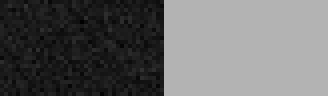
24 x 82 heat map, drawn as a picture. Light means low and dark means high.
It is made of 1 by 2 panels. Panel 1,1: very high, fine-grained, faint in contrast. Panel 1,2: low, flat.
